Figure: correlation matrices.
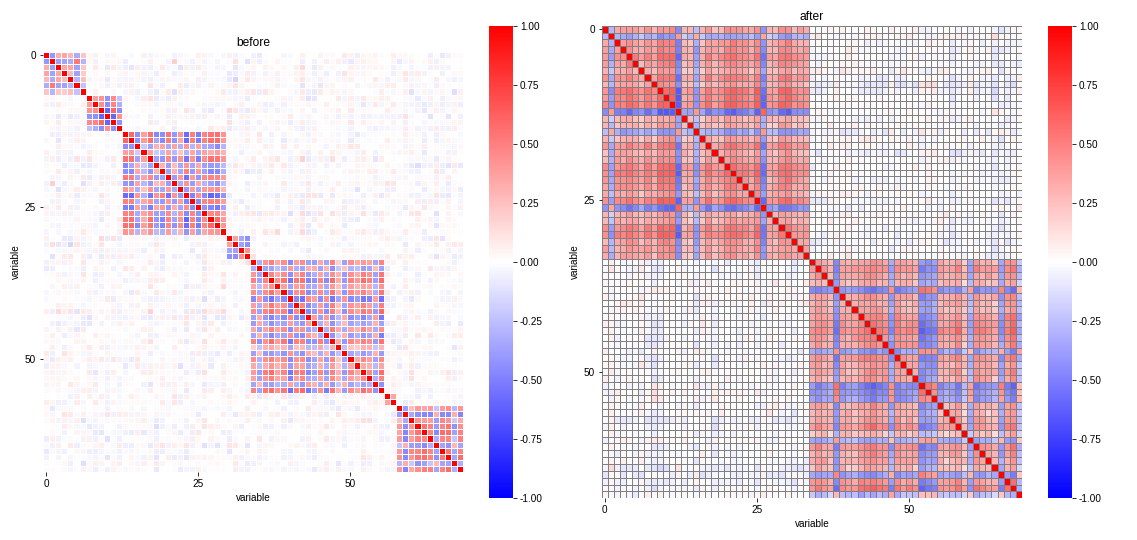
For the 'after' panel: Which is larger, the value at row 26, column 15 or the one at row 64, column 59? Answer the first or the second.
the first
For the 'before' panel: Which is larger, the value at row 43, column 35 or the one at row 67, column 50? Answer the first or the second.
the first
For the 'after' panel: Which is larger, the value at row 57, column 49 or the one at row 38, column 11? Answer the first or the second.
the first
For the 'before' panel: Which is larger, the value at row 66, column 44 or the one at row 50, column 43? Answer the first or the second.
the first
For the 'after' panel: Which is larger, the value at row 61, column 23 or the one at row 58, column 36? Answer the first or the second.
the second
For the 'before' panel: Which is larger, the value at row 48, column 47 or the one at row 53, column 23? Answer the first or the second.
the first
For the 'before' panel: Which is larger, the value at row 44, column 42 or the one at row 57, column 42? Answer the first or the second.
the second
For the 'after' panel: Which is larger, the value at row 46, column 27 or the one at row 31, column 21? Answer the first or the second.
the second
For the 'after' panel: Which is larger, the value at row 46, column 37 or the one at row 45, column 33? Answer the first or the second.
the first
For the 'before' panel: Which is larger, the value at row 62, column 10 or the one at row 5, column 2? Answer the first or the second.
the first
